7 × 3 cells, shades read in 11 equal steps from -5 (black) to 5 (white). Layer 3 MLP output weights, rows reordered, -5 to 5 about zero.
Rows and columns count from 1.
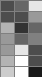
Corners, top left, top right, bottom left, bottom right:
-2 4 3 -4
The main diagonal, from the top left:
-2 -2 -1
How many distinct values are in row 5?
3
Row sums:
1 -3 -2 0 3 5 4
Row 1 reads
-2 -1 4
